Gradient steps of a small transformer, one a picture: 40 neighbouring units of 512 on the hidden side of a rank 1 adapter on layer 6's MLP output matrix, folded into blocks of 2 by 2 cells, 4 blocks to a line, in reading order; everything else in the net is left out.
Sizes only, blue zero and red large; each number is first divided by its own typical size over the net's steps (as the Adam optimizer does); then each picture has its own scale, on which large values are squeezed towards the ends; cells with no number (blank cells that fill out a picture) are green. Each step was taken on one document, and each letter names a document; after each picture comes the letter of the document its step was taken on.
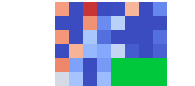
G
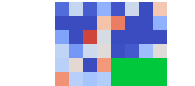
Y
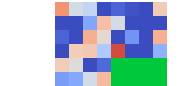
G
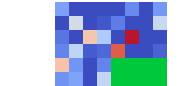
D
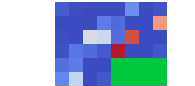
D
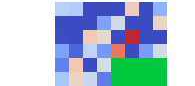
Y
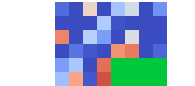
G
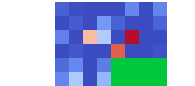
D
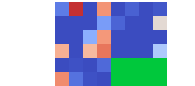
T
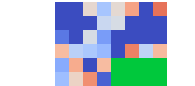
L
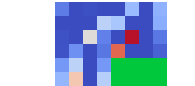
D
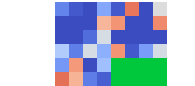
Y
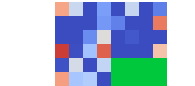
T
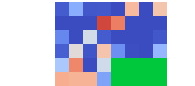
Y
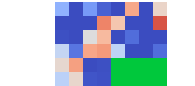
T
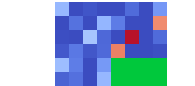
D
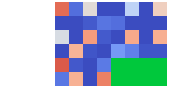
G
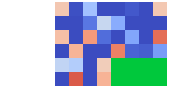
G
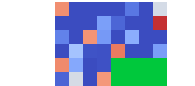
D
